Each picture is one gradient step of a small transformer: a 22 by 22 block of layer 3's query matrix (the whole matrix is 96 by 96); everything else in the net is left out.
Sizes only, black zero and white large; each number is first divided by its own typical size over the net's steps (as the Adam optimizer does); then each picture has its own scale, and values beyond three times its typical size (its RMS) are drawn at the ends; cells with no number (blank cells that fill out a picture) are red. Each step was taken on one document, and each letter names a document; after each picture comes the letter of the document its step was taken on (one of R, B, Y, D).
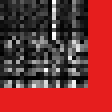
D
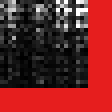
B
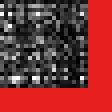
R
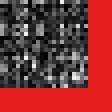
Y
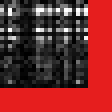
B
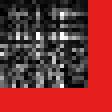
Y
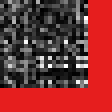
Y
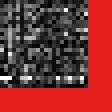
R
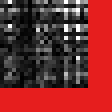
B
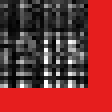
D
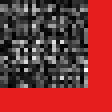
Y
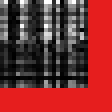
D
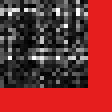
B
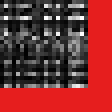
D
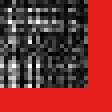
R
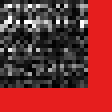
R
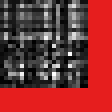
D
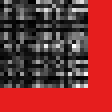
D
